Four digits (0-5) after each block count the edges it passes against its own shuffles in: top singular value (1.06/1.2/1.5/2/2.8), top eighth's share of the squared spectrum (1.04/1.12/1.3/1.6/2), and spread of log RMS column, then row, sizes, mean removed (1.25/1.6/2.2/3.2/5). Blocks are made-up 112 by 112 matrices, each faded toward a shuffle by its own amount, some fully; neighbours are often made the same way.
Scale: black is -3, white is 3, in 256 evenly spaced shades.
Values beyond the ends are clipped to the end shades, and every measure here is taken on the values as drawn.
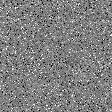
0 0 0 0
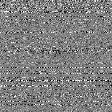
2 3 0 4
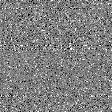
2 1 0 3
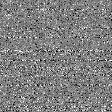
1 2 0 3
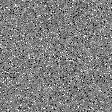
0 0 0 1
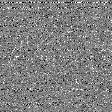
2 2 0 3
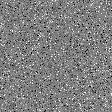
2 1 0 0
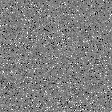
2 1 0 1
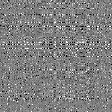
5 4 2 4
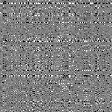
5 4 3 4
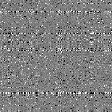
5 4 2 3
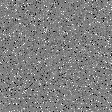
0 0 0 0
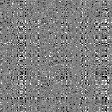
5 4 4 3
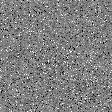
0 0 0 0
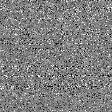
1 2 0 3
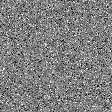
0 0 0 0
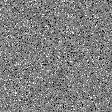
2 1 0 0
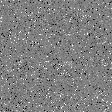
2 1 0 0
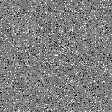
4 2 1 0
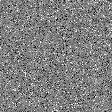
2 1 0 0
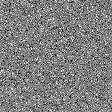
0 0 0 0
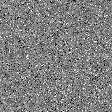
2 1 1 0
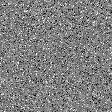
2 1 0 1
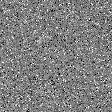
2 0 0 0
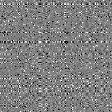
5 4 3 3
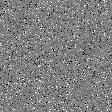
0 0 0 0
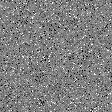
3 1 0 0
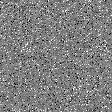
2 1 0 0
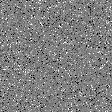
2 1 1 0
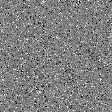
2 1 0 0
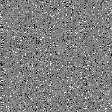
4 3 2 1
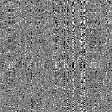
5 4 3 2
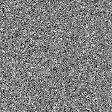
1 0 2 0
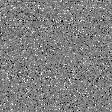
1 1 0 1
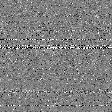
3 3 0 4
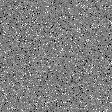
1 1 0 0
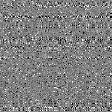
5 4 2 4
